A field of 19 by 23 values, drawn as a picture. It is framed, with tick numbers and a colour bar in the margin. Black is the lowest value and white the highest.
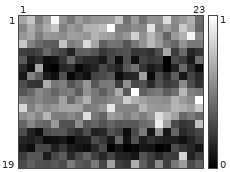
On average the colour sits 40% of the way up the scale. Horizontal stripes repeat 2 times down the table. No row or column stands out.
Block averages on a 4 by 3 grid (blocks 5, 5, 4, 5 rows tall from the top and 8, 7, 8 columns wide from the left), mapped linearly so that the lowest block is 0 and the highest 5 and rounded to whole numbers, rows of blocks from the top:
4 4 4
1 1 1
4 4 5
0 0 0
